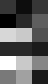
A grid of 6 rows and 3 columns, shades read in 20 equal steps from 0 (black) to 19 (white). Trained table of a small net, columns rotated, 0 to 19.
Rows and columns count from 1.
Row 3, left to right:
16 15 6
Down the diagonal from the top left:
4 3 6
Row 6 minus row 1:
5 11 -2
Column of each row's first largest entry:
1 3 1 1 1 2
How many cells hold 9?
1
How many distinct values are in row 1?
2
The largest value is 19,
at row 5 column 1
